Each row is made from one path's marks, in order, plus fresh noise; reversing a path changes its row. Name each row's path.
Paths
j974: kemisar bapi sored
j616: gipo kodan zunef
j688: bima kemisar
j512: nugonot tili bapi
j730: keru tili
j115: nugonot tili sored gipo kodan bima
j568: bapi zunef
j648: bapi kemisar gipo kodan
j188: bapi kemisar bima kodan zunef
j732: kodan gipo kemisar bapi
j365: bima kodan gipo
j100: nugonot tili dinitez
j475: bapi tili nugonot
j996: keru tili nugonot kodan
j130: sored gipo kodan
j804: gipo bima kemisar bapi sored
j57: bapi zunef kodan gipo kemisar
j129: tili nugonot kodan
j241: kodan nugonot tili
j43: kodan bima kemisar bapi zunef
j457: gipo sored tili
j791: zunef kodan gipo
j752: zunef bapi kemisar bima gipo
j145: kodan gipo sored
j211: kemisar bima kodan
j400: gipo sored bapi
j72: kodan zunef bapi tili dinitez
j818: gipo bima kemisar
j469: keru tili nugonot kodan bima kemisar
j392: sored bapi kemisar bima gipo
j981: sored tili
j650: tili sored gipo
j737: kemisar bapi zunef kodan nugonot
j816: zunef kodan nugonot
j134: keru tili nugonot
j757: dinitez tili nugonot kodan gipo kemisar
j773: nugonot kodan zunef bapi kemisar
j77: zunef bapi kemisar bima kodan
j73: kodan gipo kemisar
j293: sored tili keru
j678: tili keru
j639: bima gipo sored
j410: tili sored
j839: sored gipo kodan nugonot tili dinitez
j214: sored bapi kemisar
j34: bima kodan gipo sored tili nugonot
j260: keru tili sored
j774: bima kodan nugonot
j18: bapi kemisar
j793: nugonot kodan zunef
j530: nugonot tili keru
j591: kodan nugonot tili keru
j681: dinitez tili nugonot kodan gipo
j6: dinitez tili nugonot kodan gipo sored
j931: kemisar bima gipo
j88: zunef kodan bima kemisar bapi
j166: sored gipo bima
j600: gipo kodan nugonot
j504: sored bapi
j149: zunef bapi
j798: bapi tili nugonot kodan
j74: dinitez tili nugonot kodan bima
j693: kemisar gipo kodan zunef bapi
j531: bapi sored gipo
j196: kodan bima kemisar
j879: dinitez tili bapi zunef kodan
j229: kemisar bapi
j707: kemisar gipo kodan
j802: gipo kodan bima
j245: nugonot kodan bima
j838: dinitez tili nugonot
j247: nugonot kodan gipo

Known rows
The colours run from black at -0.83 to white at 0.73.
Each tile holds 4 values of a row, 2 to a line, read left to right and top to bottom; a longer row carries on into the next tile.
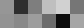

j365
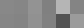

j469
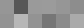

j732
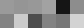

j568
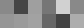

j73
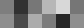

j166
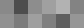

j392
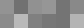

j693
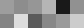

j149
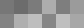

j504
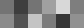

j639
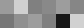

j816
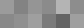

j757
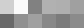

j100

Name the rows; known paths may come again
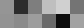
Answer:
j365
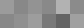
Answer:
j757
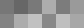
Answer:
j504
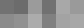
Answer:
j214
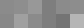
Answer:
j773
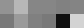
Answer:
j793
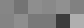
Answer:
j188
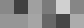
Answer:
j73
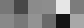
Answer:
j211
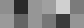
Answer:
j931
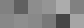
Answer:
j77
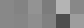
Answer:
j469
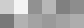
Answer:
j475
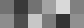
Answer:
j639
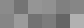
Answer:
j43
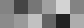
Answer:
j130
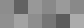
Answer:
j57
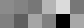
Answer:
j245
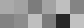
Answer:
j600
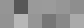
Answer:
j732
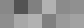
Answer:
j400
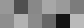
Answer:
j791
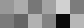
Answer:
j774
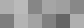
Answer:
j798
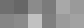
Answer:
j974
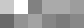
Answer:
j100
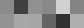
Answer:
j707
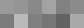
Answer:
j879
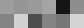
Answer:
j568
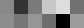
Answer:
j802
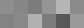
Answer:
j6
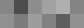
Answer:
j392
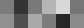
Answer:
j166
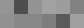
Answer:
j752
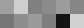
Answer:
j816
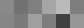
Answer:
j115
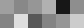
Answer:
j149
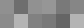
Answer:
j693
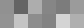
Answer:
j229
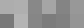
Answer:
j72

